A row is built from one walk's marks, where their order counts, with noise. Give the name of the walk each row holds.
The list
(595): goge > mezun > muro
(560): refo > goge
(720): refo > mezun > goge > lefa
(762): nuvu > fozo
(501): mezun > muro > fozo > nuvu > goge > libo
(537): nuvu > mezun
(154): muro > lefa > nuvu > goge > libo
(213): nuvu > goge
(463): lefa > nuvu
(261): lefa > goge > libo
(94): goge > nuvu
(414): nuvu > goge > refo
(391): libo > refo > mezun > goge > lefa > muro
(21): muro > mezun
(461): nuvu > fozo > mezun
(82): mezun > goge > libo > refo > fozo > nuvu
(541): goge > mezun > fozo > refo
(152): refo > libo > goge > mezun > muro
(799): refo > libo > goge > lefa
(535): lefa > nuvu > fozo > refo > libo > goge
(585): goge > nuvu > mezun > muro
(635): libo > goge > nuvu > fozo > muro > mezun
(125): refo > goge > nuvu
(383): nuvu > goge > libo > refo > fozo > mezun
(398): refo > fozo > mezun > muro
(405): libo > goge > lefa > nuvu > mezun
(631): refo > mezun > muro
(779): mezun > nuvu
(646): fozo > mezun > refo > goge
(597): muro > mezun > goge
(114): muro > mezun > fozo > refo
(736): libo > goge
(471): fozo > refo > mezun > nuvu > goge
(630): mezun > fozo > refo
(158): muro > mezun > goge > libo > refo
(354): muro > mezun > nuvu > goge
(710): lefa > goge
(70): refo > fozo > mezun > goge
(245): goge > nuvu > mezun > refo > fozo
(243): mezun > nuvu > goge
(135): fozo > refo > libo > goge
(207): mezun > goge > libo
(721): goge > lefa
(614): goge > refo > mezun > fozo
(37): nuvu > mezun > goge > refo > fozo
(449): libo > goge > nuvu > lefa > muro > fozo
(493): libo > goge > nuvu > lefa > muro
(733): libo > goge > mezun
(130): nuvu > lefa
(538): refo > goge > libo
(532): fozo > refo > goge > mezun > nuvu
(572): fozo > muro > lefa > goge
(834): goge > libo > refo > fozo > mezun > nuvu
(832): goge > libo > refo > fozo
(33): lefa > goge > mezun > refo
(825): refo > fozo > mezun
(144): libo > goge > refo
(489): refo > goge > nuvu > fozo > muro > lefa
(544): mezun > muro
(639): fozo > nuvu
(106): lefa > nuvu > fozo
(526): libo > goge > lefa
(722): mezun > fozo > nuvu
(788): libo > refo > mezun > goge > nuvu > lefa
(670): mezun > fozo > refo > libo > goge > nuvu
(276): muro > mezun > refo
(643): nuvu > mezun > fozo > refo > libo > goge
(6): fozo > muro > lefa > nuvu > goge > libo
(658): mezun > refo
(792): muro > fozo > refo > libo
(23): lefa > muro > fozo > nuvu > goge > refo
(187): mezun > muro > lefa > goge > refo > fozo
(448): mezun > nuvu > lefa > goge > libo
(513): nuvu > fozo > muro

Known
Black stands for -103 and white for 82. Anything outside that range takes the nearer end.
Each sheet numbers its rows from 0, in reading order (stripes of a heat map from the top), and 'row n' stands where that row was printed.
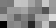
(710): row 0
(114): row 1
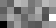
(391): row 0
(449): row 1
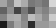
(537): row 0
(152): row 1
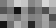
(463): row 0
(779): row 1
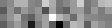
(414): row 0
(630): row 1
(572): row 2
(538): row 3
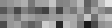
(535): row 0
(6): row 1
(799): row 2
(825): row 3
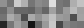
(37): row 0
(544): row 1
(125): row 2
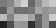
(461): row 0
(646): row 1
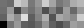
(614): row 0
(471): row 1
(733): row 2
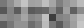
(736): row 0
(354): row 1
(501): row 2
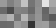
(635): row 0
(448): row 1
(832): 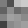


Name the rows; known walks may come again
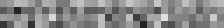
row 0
(106)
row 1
(643)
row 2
(144)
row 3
(354)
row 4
(243)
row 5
(114)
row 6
(532)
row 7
(213)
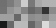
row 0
(187)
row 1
(154)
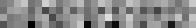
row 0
(560)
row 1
(720)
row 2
(501)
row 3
(658)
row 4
(721)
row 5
(535)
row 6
(585)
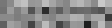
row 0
(538)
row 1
(405)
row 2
(762)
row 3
(597)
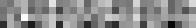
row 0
(670)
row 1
(544)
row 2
(799)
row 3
(646)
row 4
(152)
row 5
(135)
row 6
(631)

